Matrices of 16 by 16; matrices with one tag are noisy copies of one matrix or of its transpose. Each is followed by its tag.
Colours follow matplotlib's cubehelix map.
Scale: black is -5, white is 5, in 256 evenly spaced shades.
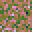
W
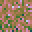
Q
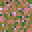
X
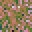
Q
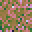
Q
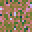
X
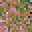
Q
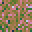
Q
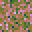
W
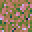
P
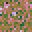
X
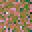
Q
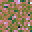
P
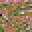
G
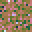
X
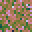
Q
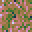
G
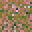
W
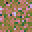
X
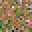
Q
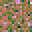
P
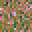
X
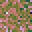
Q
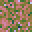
P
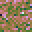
G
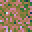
Q
